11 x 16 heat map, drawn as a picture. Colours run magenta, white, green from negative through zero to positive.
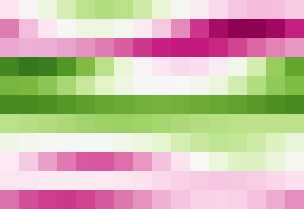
There is no overall slope. Streaks run across, left to right. The top right is the ninth with the lowest average. Overall the values sit about 50% of the way up the scale.
